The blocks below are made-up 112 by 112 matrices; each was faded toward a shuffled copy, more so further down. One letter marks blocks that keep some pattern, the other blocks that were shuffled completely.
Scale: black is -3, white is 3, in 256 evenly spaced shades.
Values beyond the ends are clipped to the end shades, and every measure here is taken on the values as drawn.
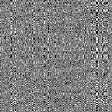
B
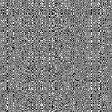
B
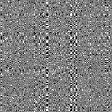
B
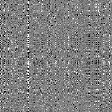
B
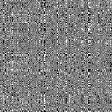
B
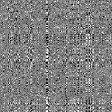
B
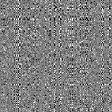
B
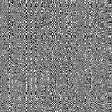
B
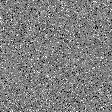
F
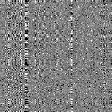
B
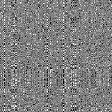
B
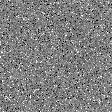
F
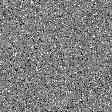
F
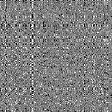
B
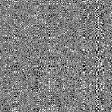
B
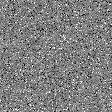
F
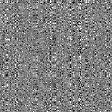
B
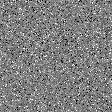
F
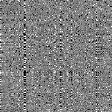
B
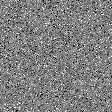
F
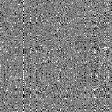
B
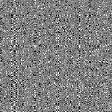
B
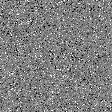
F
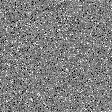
F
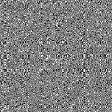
B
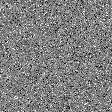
F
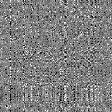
B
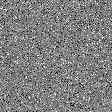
F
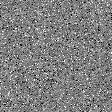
F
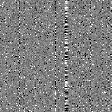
B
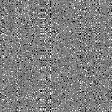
B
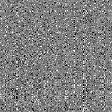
B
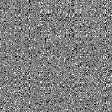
B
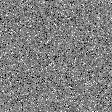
F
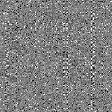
B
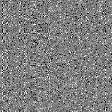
B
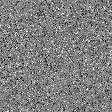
F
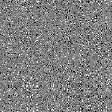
B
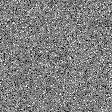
F
